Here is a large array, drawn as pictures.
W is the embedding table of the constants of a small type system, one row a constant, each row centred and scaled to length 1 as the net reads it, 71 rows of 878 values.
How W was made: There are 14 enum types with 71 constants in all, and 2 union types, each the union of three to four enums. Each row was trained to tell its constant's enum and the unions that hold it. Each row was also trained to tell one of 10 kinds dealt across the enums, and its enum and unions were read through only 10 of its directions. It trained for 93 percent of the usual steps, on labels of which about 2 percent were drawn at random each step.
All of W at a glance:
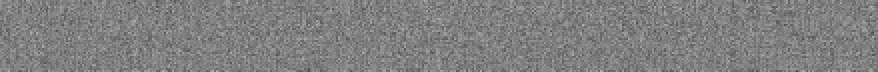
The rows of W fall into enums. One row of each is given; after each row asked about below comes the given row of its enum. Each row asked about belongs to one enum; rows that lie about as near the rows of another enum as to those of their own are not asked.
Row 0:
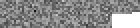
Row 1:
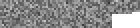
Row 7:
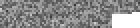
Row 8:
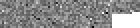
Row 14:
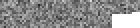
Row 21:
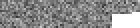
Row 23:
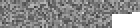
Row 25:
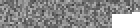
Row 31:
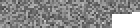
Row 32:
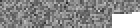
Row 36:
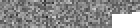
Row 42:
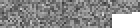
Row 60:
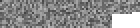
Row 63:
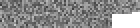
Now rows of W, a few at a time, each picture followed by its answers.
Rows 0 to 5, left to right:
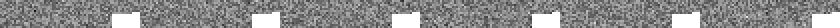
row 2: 1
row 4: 31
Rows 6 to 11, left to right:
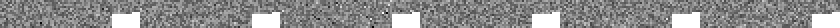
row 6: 0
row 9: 8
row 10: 0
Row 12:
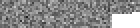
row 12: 60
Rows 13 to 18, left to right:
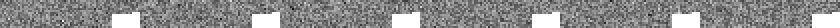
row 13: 0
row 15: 36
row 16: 14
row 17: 60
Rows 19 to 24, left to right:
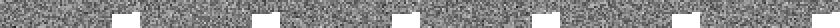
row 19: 31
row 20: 23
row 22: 25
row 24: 63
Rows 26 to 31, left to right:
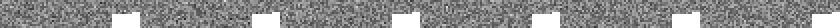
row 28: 32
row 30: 14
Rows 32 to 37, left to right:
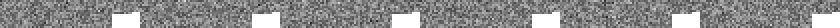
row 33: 7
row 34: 32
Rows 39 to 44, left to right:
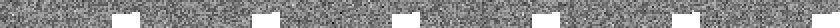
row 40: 25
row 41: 8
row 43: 60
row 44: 21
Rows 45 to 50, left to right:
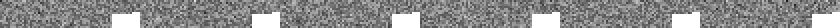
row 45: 8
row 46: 14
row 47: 0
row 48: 60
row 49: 31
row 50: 31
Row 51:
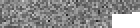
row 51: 32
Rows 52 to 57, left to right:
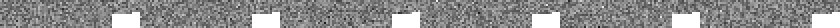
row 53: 32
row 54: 21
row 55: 21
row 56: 7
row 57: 8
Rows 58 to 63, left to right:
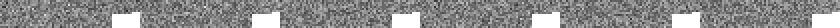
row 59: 63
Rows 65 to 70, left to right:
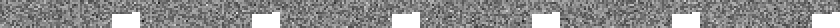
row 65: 21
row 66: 31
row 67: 0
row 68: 8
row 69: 60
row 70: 23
